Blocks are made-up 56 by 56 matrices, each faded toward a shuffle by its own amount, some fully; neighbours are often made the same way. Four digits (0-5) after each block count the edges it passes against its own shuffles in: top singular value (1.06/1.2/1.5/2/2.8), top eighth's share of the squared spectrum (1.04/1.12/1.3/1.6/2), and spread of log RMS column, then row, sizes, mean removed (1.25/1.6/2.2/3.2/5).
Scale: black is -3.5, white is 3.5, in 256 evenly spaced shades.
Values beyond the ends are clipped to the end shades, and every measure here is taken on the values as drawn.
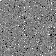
1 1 1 0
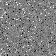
0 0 0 0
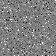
1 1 0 0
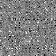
3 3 2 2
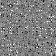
3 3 1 1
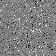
1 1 0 0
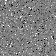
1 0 0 0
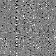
3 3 2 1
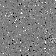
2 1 1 0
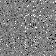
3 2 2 1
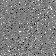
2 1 0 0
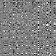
4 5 3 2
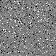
2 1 0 0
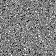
0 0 0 0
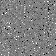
2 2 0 0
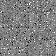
2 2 0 0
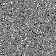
2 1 0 0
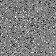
3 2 1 1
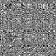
4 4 2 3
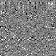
4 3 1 2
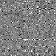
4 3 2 2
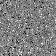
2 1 0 0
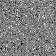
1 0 0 0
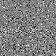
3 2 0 1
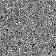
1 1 1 0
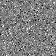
0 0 0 0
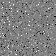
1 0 0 0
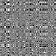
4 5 3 3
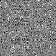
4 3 1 1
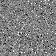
0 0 0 0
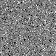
0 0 0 0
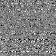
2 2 0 3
